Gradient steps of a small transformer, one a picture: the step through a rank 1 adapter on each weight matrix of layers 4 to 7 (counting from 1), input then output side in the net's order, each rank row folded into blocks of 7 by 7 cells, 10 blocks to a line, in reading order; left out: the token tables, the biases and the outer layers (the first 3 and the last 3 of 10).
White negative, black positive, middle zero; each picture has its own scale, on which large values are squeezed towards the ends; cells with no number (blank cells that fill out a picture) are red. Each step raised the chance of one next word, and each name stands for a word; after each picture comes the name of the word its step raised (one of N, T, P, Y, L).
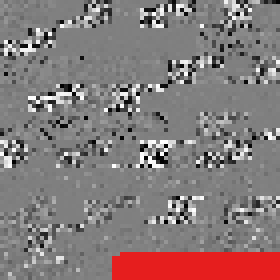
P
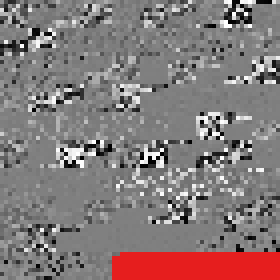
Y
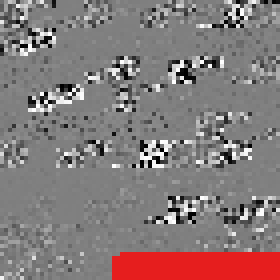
P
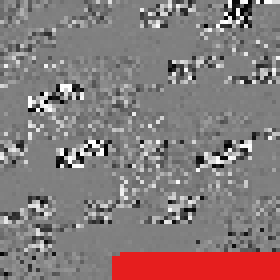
Y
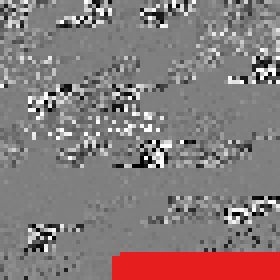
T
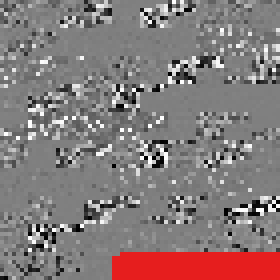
T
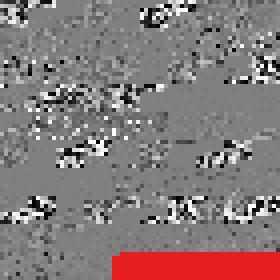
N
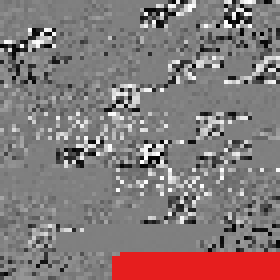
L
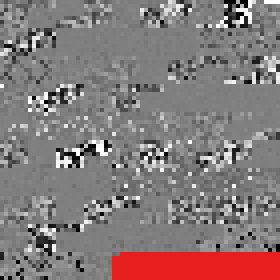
Y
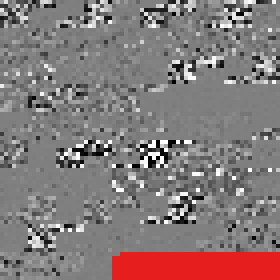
L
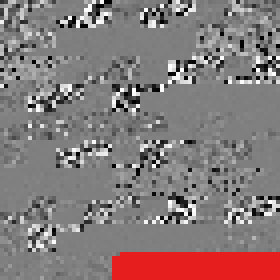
N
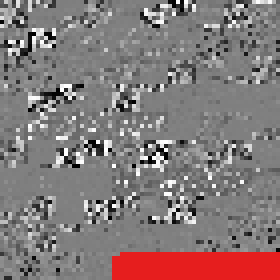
L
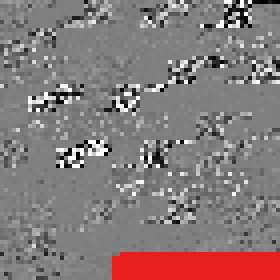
Y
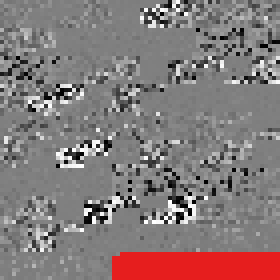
N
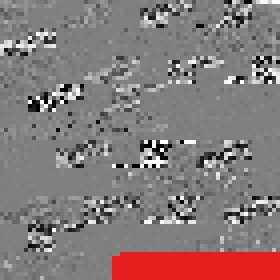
P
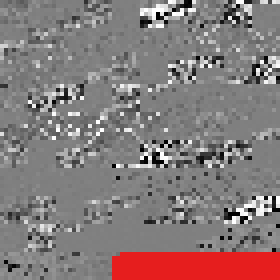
T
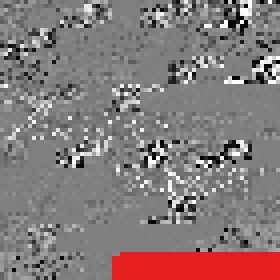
L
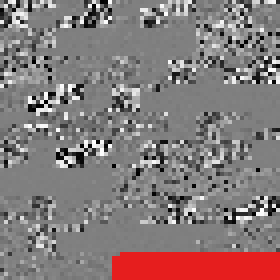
N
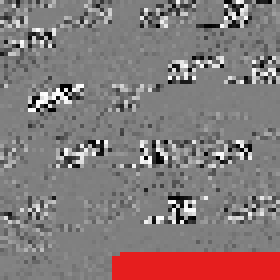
P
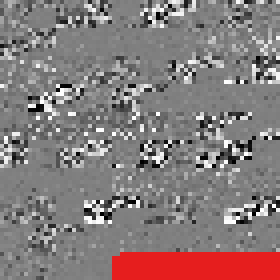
T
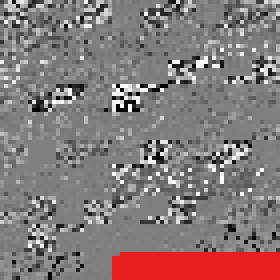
L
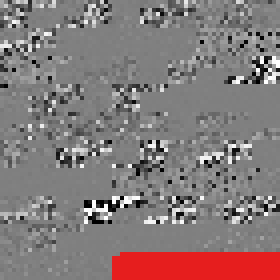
N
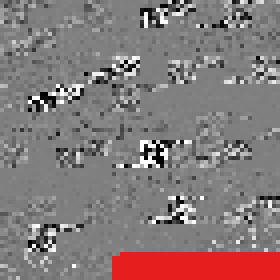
P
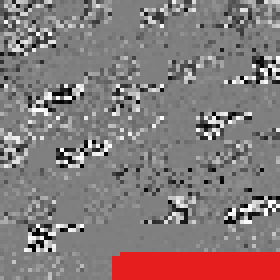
T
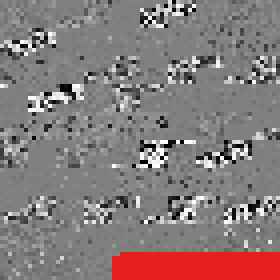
P
